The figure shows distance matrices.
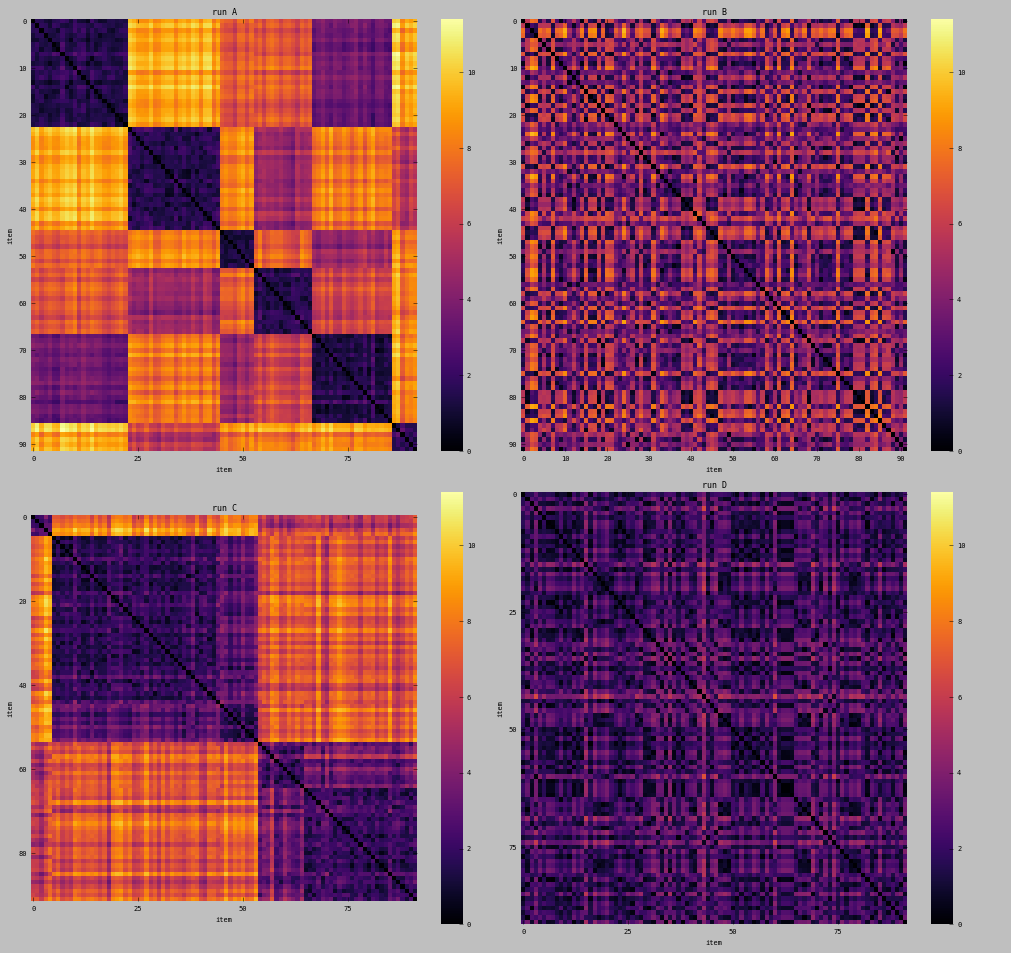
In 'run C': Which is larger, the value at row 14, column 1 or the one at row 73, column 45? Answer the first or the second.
the second
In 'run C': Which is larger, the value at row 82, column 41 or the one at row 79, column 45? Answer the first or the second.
the second
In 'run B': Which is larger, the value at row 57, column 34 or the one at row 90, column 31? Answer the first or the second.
the second
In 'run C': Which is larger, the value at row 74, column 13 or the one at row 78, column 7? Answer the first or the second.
the first
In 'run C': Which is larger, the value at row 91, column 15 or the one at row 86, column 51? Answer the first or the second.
the first
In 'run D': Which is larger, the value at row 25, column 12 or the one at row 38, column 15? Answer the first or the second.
the second
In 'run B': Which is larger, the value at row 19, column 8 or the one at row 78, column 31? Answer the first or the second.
the second
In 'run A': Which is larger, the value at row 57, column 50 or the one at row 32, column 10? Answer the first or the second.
the second
